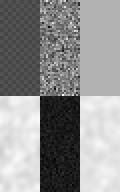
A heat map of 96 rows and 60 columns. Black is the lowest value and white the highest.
The table splits into 2 rows of 3 panels. Panel 1,1: low, checkered, faint in contrast. Panel 1,2: middling, fine-grained, strong in contrast. Panel 1,3: high, flat. Panel 2,1: very high, blotchy, faint in contrast. Panel 2,2: very low, fine-grained, faint in contrast. Panel 2,3: very high, blotchy, faint in contrast.
